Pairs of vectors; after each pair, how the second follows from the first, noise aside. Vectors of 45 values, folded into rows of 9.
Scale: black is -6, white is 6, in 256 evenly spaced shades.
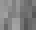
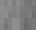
shrunk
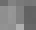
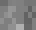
partly zeroed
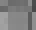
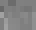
partly zeroed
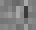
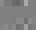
partly zeroed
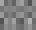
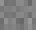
shrunk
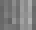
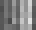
scaled up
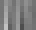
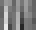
scaled up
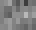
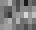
scaled up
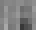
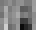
scaled up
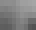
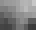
scaled up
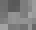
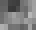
scaled up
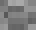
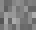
shuffled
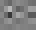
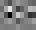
scaled up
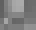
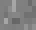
partly zeroed
